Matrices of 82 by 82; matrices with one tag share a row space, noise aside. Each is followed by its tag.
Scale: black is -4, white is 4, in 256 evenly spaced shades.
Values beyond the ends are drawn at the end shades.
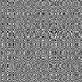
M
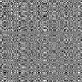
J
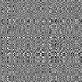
M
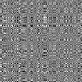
J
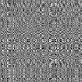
M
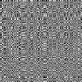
J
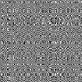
M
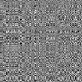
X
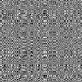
J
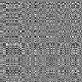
X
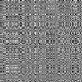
X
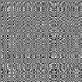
M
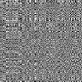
X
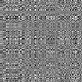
X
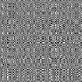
M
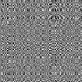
M
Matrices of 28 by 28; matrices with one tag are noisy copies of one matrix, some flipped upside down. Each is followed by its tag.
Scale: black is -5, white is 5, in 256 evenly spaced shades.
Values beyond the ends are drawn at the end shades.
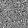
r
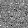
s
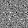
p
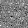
s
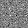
p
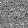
s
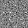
p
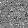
s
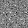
p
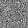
r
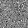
r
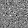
p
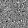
r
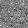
s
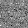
s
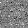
s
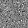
r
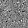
r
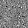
r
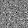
p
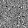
r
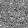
s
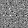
p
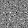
p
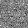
s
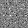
p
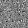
r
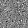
r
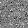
s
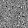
r
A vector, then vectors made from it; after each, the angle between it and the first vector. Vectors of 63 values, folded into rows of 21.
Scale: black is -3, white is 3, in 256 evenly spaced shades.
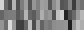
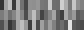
nearly opposite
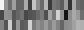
partly aligned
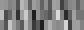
partly aligned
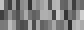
nearly parallel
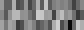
partly aligned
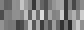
partly aligned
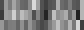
orthogonal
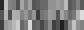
orthogonal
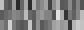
nearly parallel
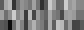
partly opposed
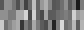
orthogonal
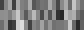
nearly opposite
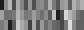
nearly opposite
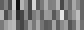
partly aligned
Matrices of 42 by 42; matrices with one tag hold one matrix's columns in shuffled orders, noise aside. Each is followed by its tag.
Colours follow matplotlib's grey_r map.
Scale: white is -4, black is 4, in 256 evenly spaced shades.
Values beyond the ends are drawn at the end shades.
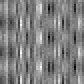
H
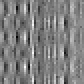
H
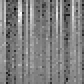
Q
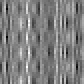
H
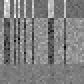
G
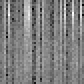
Q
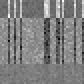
G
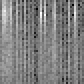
Q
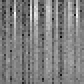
Q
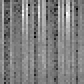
Q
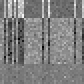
G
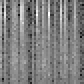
Q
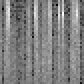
Q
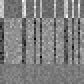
G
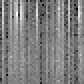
Q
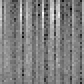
Q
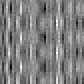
H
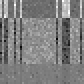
G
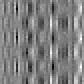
H
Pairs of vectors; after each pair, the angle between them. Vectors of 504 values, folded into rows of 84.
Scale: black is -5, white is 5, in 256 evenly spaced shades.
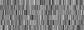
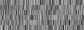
nearly parallel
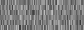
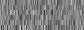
nearly opposite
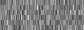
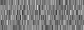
nearly parallel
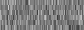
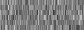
nearly parallel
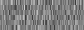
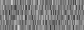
nearly parallel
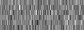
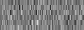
nearly opposite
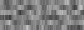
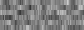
nearly parallel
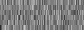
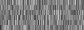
nearly parallel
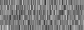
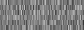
partly opposed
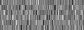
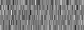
partly opposed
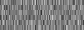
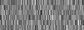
nearly parallel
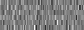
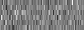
orthogonal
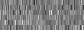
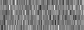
orthogonal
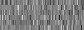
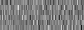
nearly parallel
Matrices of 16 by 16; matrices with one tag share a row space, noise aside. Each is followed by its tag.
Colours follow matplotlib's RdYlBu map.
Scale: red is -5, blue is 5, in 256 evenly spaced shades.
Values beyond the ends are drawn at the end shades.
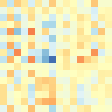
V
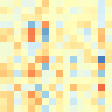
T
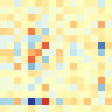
T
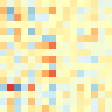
V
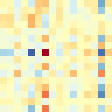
T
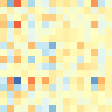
V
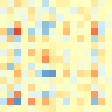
V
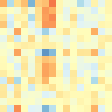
V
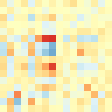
V
